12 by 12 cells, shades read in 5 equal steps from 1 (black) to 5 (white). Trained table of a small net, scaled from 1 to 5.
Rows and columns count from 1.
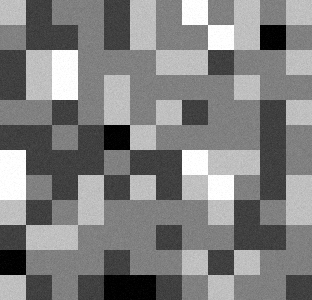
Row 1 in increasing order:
2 2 3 3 3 3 3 4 4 4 4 5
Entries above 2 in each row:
10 8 10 11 9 7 6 8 10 8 9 6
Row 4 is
2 4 5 3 4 3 3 3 3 4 3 3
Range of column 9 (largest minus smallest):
3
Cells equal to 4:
33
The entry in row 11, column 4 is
3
